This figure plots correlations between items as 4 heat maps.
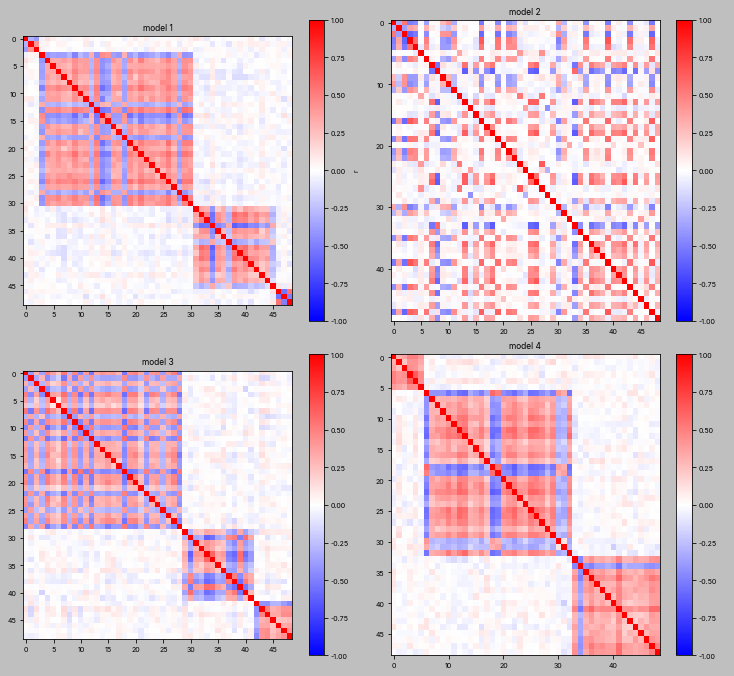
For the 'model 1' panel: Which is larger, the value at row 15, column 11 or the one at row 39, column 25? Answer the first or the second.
the second
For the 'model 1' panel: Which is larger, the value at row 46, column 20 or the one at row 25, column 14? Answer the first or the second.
the first
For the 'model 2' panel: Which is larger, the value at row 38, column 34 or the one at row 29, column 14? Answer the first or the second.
the first
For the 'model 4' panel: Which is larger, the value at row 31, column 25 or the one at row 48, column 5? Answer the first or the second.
the second
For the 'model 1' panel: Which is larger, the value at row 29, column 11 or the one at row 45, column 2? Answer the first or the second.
the first
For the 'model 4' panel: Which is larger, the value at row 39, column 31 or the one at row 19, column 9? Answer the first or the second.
the first
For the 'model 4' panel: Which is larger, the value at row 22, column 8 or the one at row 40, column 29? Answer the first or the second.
the first
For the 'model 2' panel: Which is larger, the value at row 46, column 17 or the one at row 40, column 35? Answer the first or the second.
the first
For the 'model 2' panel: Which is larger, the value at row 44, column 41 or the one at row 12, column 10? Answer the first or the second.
the first
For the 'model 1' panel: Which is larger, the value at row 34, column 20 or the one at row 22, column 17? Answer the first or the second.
the second
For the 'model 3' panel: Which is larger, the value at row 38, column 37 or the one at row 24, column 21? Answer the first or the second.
the first
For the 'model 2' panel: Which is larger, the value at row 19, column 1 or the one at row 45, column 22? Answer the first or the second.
the first
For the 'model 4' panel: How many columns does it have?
49
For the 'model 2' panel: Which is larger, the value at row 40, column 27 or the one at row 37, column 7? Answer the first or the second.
the second
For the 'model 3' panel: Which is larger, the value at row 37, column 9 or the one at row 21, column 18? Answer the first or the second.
the first
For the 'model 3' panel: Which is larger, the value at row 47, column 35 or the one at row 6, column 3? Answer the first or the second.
the first
